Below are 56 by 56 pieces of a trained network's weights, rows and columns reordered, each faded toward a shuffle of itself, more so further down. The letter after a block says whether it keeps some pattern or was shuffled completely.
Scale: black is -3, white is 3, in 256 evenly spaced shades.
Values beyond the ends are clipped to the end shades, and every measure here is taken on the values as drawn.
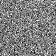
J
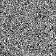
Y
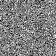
J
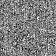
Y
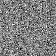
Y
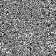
Y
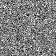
J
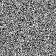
J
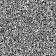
J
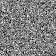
J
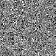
Y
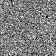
J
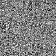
Y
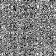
Y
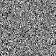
Y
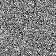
J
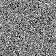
J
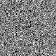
Y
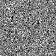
Y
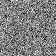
J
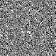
Y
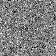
J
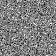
J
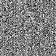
Y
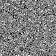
J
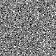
Y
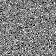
J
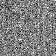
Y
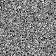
J
